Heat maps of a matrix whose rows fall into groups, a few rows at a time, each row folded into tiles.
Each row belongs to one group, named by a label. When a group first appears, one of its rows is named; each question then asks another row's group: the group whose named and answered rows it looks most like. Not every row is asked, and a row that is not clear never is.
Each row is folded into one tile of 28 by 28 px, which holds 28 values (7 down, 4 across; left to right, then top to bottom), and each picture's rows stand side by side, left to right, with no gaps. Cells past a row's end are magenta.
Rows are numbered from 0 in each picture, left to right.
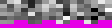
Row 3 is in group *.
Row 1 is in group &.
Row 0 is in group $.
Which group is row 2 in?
$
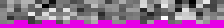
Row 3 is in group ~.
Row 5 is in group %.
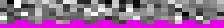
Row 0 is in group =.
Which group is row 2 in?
$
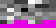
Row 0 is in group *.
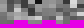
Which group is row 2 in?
=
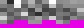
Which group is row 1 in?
%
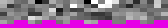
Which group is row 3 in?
&
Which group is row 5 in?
=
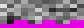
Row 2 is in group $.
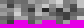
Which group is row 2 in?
%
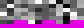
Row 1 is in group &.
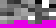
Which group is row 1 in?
=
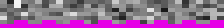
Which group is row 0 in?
=
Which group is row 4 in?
%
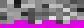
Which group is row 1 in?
%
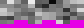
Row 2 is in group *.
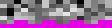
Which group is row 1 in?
=
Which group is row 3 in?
%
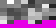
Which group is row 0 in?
&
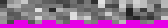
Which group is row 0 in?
&
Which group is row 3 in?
=
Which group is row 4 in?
~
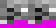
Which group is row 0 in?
*
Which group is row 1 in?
*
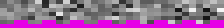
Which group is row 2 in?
$
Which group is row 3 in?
%
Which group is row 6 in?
*
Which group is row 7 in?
*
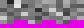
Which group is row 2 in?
&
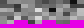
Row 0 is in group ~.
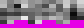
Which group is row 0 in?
%
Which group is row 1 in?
%
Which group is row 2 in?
~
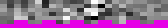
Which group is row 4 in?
~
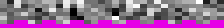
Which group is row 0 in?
=
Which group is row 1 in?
*
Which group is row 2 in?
~
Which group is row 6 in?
*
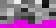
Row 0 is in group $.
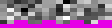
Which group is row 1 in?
&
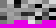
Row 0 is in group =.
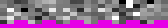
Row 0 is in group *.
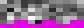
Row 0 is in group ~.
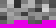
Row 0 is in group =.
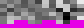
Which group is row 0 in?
~
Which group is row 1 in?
=
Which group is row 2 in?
%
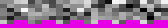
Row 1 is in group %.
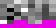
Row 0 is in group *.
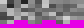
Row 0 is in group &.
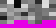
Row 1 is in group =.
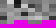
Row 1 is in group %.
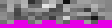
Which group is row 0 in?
~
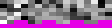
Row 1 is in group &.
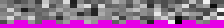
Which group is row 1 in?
=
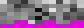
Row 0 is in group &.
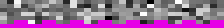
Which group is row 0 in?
=
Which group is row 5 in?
&
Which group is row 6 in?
$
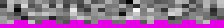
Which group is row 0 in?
~
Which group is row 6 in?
$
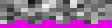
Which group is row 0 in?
*
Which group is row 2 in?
=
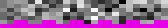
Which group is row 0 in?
*
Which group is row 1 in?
$
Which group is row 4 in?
&
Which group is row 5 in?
%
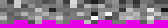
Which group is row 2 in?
=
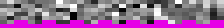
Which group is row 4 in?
&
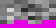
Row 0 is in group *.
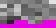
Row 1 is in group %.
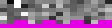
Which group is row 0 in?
=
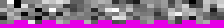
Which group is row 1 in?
*
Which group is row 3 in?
*
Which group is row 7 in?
~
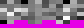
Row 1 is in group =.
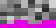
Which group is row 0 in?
%
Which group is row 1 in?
~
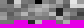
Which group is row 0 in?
=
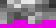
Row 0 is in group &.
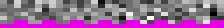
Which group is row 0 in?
=
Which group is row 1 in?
~
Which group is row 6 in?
*
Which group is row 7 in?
~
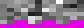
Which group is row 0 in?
*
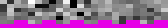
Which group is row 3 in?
&
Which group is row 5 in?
*
